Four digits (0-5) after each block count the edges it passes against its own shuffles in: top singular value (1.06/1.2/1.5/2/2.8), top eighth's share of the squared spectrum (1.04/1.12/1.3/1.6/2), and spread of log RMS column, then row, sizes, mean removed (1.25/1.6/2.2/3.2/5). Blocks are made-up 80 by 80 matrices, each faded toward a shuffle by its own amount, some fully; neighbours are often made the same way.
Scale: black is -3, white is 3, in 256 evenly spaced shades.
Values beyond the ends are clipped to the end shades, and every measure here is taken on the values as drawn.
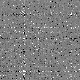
2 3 2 2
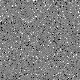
1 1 1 1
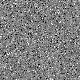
1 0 0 0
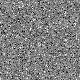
0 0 0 0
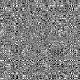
4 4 2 3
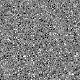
3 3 1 2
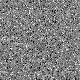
2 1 0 0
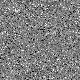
0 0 0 0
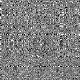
4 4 2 3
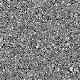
3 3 0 1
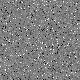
0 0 0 0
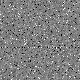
1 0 0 0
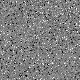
0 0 0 0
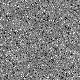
2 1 0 0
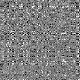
4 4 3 3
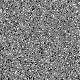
0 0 0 0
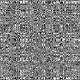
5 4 3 3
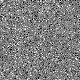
3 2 0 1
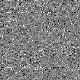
3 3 1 2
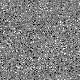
3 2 0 1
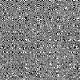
4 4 2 3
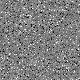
2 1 0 0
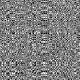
5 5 3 3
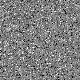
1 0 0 0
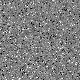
0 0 0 0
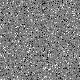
2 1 0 0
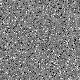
1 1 0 0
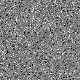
2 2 0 1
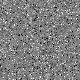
0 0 0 0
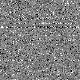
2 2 0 3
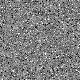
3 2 0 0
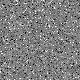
1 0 0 0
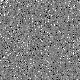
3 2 1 0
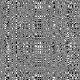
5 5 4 3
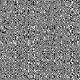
4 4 3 2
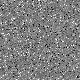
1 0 0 0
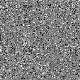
3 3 1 1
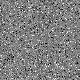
2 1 0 0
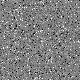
1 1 0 0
